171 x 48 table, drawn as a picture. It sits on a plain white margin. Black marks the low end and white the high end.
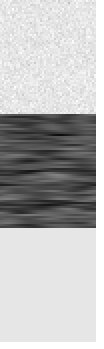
It is made of 3 by 1 panels. Panel 1,1: very high, fine-grained, faint in contrast. Panel 2,1: low, streaked across. Panel 3,1: very high, flat.
